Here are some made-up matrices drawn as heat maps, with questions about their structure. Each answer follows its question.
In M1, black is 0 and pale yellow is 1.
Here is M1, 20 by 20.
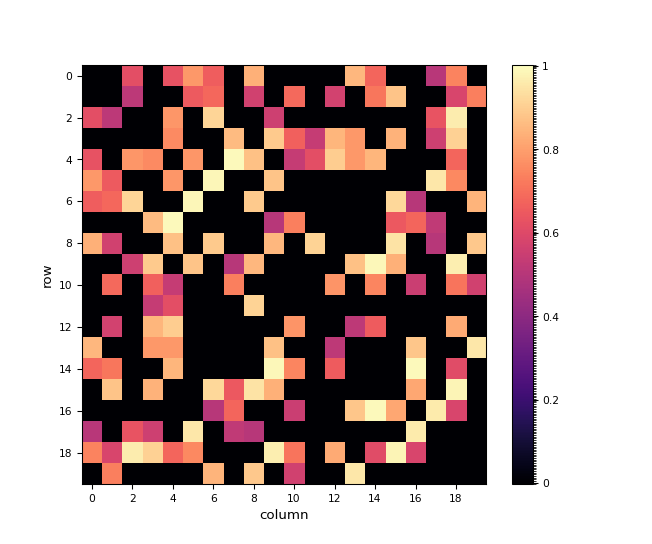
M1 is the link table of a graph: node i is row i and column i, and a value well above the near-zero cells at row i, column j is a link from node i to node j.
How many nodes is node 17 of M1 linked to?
7
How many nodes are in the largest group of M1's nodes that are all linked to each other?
5
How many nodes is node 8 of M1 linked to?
9
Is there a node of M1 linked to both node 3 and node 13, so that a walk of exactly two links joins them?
yes
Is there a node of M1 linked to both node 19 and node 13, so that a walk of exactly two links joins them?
no
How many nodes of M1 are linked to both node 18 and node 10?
6
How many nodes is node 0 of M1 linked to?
9
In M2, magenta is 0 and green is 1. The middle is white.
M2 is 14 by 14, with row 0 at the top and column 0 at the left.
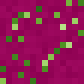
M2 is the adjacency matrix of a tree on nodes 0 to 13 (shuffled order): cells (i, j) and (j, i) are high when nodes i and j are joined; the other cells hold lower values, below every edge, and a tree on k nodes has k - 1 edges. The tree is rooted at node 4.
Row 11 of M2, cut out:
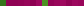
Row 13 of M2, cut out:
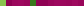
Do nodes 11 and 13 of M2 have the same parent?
no
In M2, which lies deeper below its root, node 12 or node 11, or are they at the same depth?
the same depth
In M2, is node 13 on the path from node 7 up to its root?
no
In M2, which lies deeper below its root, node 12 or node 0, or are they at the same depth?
node 0
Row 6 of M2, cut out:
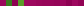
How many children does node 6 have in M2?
1
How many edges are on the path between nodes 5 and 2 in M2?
7
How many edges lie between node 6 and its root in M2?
3
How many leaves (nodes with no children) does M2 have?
4
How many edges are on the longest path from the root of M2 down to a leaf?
6
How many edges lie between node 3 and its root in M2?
2
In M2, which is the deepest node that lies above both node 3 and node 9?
2
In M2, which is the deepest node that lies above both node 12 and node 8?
2
